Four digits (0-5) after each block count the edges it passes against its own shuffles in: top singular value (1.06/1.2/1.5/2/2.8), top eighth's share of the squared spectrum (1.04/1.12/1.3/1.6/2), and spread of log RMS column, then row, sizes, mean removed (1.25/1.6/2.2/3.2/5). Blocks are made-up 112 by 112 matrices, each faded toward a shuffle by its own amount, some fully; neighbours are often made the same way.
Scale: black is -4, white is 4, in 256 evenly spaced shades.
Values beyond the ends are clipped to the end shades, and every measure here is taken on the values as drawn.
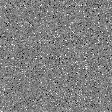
1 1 1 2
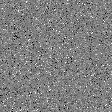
1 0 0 1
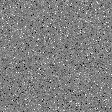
0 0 0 0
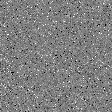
0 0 0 0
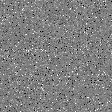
1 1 0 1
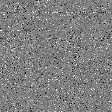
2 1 1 2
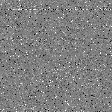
2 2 0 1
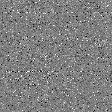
2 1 1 2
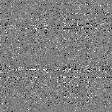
2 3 3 3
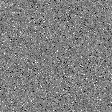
0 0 0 0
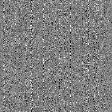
2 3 4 0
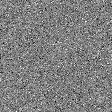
1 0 0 0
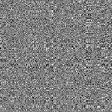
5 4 3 3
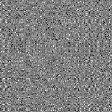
5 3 2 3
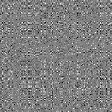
5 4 3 3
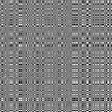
5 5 5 5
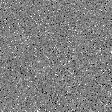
3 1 0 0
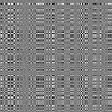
5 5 5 5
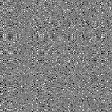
5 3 3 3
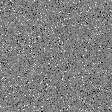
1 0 0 0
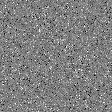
0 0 0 0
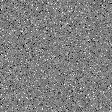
0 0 0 0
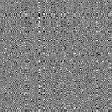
5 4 3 3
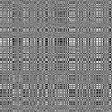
5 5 5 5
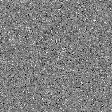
3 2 1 0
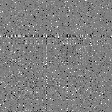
4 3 2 2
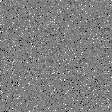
3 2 1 0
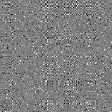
5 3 2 2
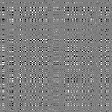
5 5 4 4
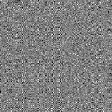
5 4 3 3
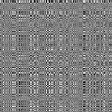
5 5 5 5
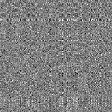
5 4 3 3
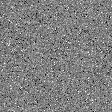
2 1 0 0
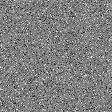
0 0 0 0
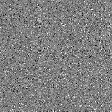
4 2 1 1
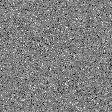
2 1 0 0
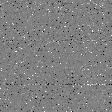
3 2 0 1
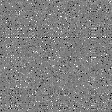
4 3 1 1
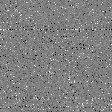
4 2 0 1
